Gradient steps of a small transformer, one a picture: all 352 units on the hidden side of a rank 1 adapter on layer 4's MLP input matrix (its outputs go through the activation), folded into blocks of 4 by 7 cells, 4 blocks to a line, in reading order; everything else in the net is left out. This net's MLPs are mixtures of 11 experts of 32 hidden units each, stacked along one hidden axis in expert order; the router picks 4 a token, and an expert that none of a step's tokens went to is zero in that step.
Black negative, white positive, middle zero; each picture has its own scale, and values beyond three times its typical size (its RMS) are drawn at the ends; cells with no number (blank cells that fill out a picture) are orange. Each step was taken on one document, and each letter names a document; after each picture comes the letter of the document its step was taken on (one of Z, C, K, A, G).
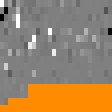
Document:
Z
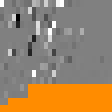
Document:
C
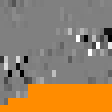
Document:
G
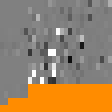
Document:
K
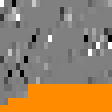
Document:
G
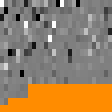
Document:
Z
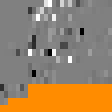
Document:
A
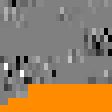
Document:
G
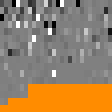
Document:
Z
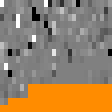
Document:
Z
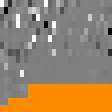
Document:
Z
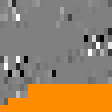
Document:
G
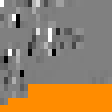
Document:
C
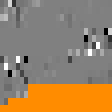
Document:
G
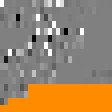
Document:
C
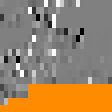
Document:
C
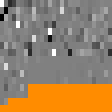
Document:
Z
